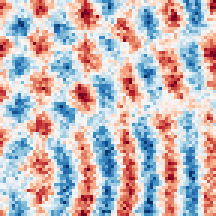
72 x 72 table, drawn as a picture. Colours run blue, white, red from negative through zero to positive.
Overall the values sit about 50% of the way up the scale. Rings spread out from the bottom left. Stripes running up and down repeat 5 times from left to right. There is no overall slope.
